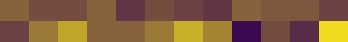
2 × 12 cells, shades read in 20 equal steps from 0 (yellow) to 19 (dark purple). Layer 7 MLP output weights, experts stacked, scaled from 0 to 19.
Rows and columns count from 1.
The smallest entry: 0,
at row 2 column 12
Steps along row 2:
down down up same down down up up down up down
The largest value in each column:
14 13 13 11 15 13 14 15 19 13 16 14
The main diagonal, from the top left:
11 9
